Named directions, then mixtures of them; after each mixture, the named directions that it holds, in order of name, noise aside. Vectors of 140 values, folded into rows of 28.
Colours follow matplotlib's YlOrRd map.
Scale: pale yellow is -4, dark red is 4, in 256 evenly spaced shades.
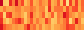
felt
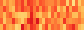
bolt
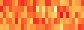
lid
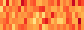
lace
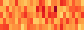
lid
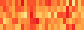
bolt, felt, lid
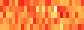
lid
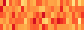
lace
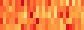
bolt, felt, lid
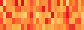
bolt, felt, lace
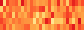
felt, lace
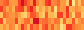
bolt, lid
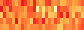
lid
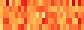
felt, lace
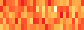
lid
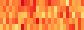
bolt, lace, lid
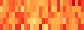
bolt, felt, lace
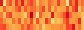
bolt, felt, lace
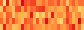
bolt, lace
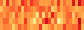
lace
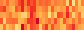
bolt, lid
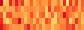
felt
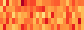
bolt, lace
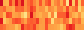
bolt, felt, lid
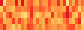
bolt, felt, lace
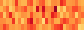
bolt, lid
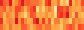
felt, lid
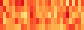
bolt, felt, lid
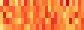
felt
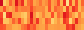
bolt, felt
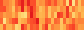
bolt, lid
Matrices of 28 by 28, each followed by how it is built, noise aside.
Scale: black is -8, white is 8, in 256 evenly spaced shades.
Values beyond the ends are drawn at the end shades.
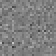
low rank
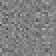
low rank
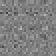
low rank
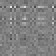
low rank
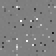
sparse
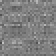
low rank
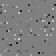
sparse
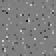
sparse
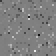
sparse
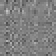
low rank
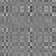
low rank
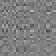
low rank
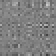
low rank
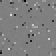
sparse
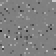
sparse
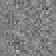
low rank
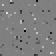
sparse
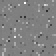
sparse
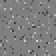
sparse
